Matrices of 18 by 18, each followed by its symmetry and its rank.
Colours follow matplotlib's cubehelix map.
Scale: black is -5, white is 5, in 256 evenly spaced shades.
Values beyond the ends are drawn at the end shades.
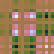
symmetric, rank one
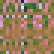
neither, rank three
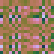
neither, rank two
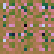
neither, rank three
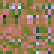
neither, rank three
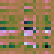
neither, rank two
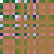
symmetric, rank one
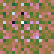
symmetric, rank three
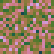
neither, full rank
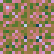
symmetric, rank three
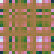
symmetric, rank one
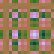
symmetric, rank one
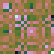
symmetric, rank three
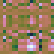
neither, rank two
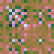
symmetric, rank three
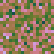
neither, full rank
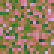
neither, full rank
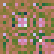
symmetric, rank three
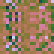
neither, rank three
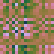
neither, rank two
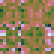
neither, rank three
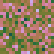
neither, full rank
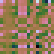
neither, rank two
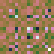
symmetric, rank three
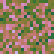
neither, full rank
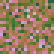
neither, full rank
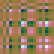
symmetric, rank one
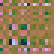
neither, rank two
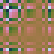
symmetric, rank one
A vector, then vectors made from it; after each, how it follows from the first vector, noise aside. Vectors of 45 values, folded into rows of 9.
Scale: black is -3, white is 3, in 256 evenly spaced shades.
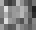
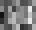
reversed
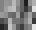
wrapped around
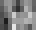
wrapped around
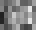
reversed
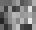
reversed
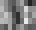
wrapped around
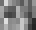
wrapped around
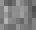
shrunk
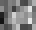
reversed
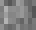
shrunk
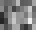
reversed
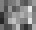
reversed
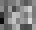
reversed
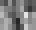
wrapped around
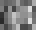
reversed
